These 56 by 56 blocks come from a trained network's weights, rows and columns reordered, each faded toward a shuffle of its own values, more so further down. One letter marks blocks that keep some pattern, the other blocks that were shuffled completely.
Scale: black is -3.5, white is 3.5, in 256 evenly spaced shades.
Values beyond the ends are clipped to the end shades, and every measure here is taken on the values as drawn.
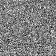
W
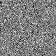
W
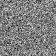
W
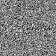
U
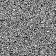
W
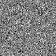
U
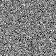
U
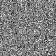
U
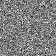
W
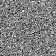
W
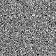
U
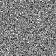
U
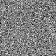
U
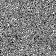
W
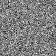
W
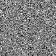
U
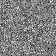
U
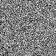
W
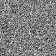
U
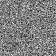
W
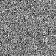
U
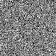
U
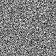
U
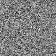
U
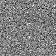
U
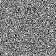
U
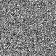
W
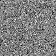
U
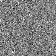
W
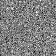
U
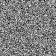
W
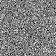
U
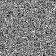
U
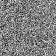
U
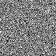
W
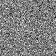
W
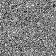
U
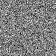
W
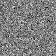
U
